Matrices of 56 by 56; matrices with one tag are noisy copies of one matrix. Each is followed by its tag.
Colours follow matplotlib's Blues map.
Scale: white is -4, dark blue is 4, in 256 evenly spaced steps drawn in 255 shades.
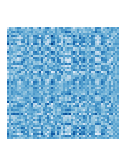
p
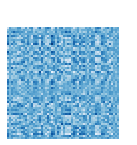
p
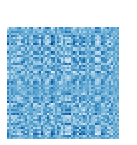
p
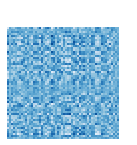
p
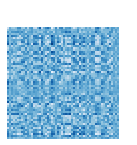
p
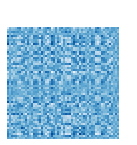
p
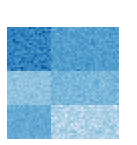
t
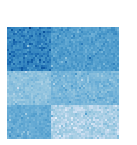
t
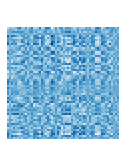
p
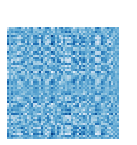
p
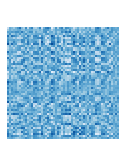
p
